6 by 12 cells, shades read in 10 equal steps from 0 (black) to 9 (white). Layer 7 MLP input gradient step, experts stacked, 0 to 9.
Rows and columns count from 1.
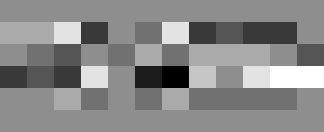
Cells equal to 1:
1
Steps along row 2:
same up down up down up down up down same up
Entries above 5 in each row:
0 4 4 5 2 0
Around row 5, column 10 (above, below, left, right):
8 5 4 4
